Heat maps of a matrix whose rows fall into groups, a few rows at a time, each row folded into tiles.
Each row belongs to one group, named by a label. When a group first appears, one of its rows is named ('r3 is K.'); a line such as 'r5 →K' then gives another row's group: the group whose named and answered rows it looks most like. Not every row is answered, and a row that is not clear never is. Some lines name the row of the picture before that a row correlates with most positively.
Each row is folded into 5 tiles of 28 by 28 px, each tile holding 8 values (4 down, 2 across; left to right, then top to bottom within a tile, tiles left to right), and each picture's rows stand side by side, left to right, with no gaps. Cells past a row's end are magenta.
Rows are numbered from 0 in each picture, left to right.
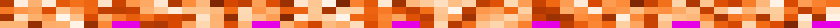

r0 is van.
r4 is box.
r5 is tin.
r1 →box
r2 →van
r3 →van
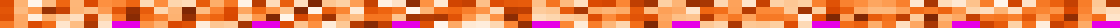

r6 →tin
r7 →box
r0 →van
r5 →van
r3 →box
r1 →van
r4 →box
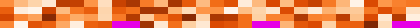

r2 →tin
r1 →box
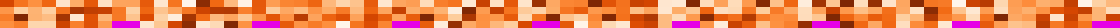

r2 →tin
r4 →box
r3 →van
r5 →van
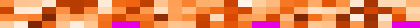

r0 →van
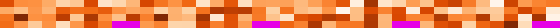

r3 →tin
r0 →tin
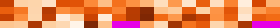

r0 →van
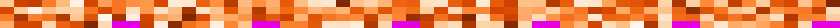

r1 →van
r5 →box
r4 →van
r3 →box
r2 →van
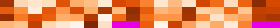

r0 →van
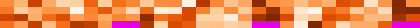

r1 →van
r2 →van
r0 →tin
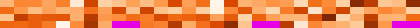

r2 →box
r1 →tin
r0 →tin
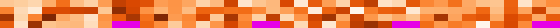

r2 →box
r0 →van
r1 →tin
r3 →tin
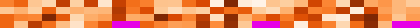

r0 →van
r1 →tin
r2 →box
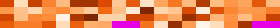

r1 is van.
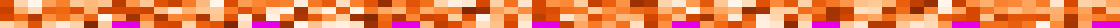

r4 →box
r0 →van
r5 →van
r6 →van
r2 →box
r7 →tin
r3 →van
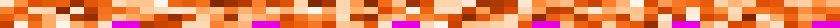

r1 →box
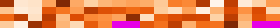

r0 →van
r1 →tin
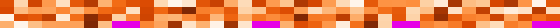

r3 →box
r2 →tin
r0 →box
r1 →van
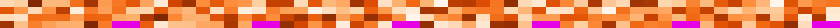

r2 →box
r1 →box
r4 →box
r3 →box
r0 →box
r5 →tin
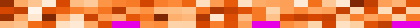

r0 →van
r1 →tin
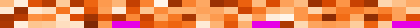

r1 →box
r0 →box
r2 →box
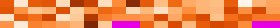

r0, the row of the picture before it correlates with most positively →2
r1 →tin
